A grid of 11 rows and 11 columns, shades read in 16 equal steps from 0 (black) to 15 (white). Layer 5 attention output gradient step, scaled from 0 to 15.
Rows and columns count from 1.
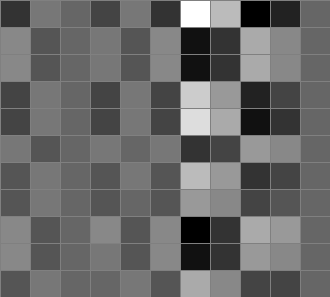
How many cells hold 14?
0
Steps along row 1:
up down down up down up down down up up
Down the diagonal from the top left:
3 5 6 4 7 7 11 8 10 8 6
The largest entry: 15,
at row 1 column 7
